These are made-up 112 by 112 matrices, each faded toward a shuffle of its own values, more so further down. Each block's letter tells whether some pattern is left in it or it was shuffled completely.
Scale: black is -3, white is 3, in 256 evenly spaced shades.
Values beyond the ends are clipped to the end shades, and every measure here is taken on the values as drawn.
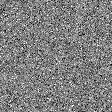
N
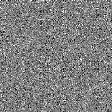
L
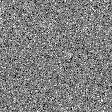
N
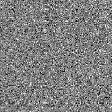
L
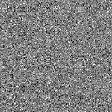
L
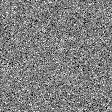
N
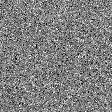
N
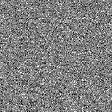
L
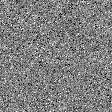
N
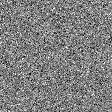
N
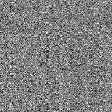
L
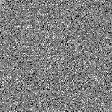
L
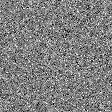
N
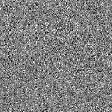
L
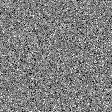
N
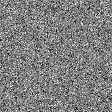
N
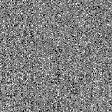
L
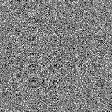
L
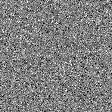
N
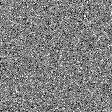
N
